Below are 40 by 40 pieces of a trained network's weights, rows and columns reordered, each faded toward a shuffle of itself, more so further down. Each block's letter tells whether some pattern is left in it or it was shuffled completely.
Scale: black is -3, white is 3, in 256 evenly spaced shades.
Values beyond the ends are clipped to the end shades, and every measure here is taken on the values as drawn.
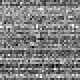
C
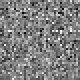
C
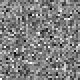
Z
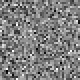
Z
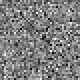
Z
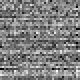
C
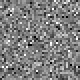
Z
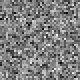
Z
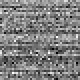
C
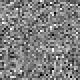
C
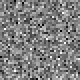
Z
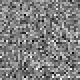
C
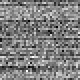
C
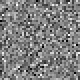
Z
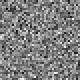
Z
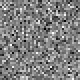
Z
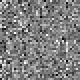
C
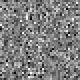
C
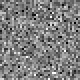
Z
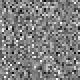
C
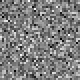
Z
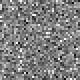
Z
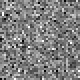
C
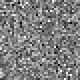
Z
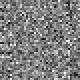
C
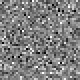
Z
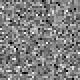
Z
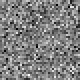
C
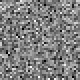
Z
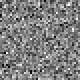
Z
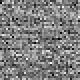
C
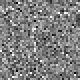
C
